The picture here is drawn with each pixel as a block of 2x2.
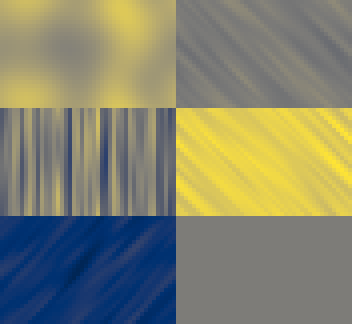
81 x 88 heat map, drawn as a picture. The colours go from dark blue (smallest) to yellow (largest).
It is made of 3 by 2 panels. Panel 1,1: high, smooth. Panel 1,2: middling, slanting down to the right, faint in contrast. Panel 2,1: middling, streaked downward, strong in contrast. Panel 2,2: very high, slanting down to the right, faint in contrast. Panel 3,1: very low, slanting up to the right, faint in contrast. Panel 3,2: middling, flat.
